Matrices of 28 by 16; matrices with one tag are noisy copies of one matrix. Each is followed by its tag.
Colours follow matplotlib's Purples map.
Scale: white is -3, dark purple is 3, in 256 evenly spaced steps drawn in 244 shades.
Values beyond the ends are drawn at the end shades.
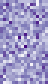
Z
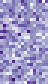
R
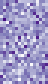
Z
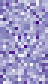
Z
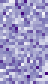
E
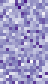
E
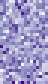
E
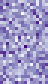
Z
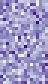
Z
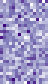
R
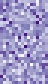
Z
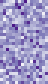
E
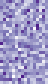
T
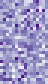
T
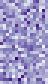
T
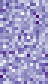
Z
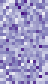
E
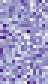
R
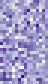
T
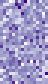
E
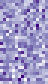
T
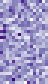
R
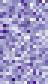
R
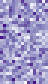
R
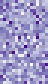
Z
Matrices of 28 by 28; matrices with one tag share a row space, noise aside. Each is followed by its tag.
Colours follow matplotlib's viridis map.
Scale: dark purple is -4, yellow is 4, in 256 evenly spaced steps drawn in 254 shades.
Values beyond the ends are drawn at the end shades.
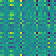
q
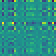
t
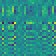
t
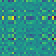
t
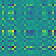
t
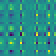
q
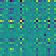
q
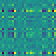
t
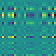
t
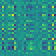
t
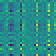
q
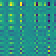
q
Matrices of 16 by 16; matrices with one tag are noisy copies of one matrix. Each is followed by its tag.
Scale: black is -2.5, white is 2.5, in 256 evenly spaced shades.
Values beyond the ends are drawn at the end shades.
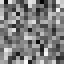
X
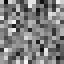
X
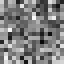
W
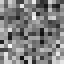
W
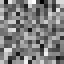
X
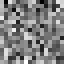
X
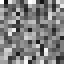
X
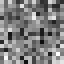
W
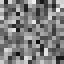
X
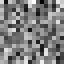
X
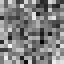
W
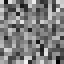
X
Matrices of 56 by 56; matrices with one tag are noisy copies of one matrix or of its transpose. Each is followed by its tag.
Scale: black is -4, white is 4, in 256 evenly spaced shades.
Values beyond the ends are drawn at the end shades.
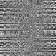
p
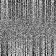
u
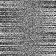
u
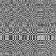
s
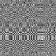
s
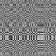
s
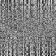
p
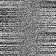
u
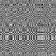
s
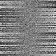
u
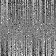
u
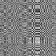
s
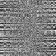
p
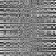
p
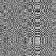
s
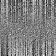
u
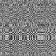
s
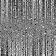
u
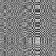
s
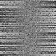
u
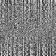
p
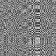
s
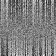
u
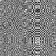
s
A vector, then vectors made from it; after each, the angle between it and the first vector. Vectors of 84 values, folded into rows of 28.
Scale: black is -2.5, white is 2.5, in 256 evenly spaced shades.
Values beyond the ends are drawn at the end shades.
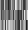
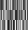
orthogonal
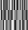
orthogonal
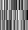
partly opposed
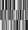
partly aligned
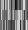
nearly opposite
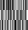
partly aligned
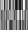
partly opposed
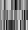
nearly opposite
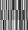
orthogonal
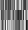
nearly parallel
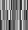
partly opposed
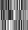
partly aligned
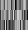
nearly opposite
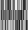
nearly parallel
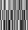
partly opposed
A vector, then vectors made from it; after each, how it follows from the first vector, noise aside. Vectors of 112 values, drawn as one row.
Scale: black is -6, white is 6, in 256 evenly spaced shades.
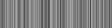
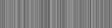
shrunk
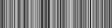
scaled up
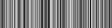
scaled up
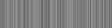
shrunk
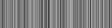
copied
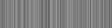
shrunk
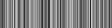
scaled up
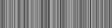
copied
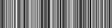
scaled up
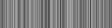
copied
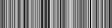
scaled up
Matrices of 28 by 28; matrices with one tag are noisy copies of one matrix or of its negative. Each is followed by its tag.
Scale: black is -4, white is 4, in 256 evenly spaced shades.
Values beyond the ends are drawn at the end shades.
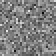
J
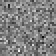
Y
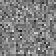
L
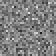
L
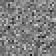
Y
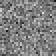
J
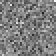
J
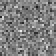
L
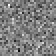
Y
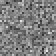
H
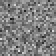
Y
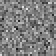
L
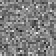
L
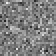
H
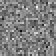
L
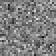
Y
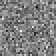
L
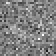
H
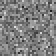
L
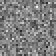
L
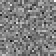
J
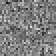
H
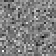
Y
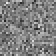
H
